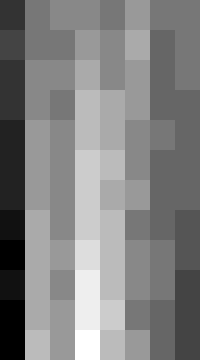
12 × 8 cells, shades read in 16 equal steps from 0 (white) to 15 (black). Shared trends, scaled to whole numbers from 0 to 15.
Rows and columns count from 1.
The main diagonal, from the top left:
12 8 7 4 5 7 9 10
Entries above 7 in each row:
5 5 3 4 3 3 3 4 3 3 4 3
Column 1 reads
12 11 12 12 13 13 13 14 15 14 15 15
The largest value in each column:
15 8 8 7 8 8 9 11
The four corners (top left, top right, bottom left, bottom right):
12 8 15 11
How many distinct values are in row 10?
7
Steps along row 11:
down up down up up up up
